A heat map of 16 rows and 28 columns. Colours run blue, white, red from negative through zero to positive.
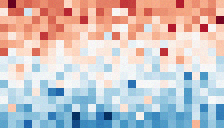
The texture is fine-grained noise. The top left is the ninth with the highest average. There is an overall slope up to the top. No single row or column stands out from its neighbours.
